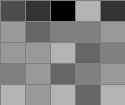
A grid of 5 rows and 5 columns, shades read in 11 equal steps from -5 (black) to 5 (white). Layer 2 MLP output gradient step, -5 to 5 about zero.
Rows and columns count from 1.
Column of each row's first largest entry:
4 1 3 2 1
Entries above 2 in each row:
0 0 0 0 0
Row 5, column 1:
2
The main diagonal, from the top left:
-2 -1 2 0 2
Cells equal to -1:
4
